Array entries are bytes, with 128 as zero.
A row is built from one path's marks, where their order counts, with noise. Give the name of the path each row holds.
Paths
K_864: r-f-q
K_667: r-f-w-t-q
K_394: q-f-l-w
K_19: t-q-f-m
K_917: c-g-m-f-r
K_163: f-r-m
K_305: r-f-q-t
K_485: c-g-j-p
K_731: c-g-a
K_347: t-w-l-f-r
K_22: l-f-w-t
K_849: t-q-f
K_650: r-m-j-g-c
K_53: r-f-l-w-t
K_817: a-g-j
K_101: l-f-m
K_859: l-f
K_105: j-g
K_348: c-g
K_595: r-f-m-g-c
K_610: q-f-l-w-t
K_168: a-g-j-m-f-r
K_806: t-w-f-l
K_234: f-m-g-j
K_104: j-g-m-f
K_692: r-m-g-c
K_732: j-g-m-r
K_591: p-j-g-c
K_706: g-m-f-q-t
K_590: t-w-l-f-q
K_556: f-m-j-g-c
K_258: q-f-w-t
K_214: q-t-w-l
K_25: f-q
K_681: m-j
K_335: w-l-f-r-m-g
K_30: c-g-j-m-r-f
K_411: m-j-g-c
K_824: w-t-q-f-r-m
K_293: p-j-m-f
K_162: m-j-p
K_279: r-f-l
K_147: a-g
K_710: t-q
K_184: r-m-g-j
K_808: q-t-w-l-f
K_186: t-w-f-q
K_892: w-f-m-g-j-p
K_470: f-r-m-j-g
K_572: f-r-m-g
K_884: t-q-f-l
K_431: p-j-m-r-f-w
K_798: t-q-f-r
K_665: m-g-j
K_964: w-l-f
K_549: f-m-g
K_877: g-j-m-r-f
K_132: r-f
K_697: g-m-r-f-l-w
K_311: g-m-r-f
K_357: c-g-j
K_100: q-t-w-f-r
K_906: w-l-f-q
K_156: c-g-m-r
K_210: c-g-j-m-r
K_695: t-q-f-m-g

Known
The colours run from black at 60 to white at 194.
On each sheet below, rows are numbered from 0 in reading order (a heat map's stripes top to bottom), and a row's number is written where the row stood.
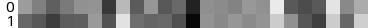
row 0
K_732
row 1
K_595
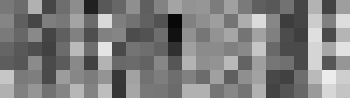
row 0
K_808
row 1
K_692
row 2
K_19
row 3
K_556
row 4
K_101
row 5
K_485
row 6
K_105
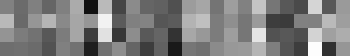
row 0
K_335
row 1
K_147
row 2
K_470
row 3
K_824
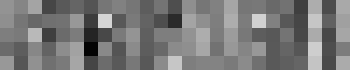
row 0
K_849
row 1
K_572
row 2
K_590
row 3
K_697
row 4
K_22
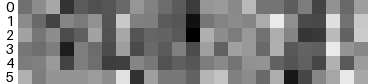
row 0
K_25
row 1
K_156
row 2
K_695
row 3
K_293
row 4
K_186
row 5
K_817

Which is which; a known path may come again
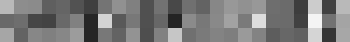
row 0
K_305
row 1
K_30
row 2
K_53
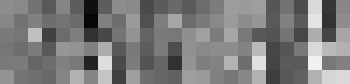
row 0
K_100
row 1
K_347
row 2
K_590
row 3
K_681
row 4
K_168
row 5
K_357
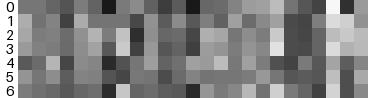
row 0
K_824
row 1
K_162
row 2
K_665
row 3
K_184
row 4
K_394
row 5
K_258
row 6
K_311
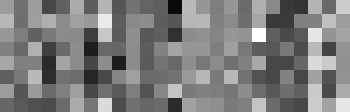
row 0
K_695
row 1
K_147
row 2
K_732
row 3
K_808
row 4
K_892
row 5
K_906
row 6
K_22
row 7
K_556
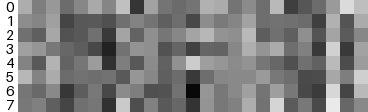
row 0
K_105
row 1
K_849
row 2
K_859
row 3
K_798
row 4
K_806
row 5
K_710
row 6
K_19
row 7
K_877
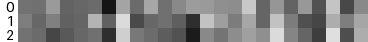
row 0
K_279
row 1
K_549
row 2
K_917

